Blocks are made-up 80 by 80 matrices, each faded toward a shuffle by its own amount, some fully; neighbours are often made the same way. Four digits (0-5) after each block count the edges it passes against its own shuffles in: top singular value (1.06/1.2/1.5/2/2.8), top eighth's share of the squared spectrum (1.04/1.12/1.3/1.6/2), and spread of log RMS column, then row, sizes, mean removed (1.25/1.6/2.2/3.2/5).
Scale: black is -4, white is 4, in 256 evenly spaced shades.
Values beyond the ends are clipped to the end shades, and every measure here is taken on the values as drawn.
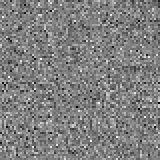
4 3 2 2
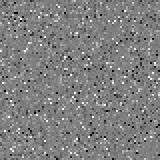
0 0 0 0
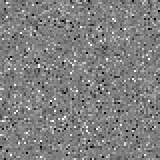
2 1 0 0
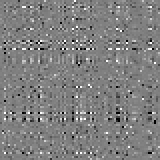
5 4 3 3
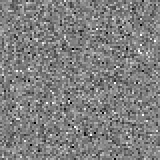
0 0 0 0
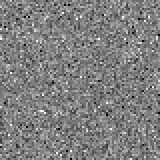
0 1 0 0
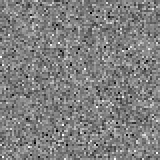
0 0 0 0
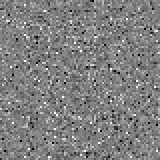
3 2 0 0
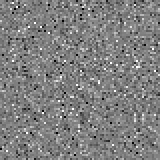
3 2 1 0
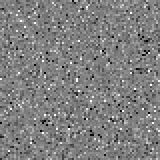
0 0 0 0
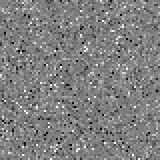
0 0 0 0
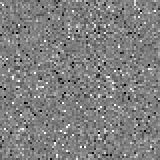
3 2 1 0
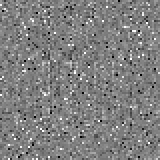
3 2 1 0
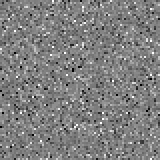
2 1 0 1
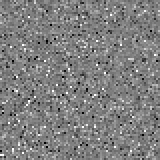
1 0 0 0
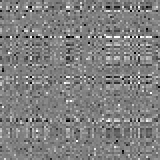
5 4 3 3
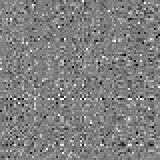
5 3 2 2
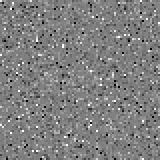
0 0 1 0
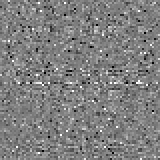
4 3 1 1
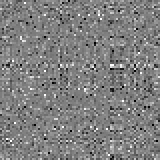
4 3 2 2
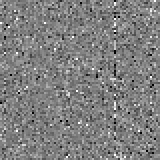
2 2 2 0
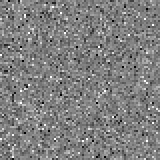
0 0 1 0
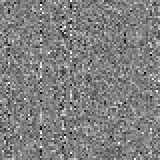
2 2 3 0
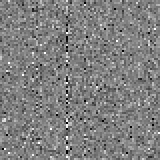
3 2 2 0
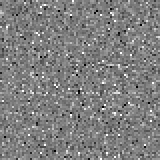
2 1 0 0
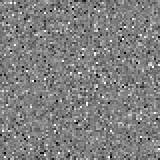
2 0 0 0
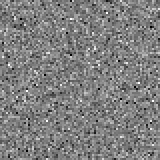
1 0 0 0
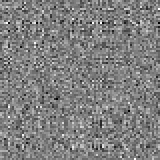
4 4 2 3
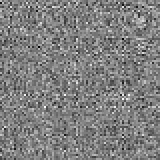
4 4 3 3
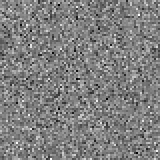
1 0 0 0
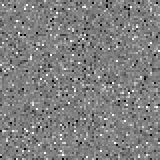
1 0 0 0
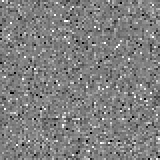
2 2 0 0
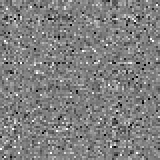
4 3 1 2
